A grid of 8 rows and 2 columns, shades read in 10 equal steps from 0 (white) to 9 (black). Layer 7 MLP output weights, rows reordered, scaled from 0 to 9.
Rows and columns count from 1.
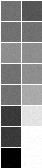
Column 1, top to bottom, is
5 5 4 5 5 7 7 9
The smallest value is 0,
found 2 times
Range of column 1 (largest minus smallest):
5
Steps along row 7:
down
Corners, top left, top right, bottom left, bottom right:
5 6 9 0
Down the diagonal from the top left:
5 5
